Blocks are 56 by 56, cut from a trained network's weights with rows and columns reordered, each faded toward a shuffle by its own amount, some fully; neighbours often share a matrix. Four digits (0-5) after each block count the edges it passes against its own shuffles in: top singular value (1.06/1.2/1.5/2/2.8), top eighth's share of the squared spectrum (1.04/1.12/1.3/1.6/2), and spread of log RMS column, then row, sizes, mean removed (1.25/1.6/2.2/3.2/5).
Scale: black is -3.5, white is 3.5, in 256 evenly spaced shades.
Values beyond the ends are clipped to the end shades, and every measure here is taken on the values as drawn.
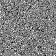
1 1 0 0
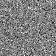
0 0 0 0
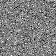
0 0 0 0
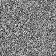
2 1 0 0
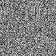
3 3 1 0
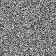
0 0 0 0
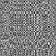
4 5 3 1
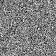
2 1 0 0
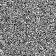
1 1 0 0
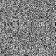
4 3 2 1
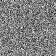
1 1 0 0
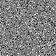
0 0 0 0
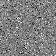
0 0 0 0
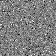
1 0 0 0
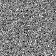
2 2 0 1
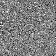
2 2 1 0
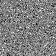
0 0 0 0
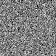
0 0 0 0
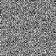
3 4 2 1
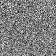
1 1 0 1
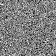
1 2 0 0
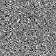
3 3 2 1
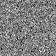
1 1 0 0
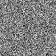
2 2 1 0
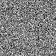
1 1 0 0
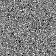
0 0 0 0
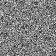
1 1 0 0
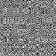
3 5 2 2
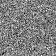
1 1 0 0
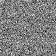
2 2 0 0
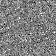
1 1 0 0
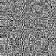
4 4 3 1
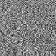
3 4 2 0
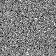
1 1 0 0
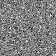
1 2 0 0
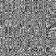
3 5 3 2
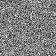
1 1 0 0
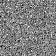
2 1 0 0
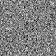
3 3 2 0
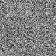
3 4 2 1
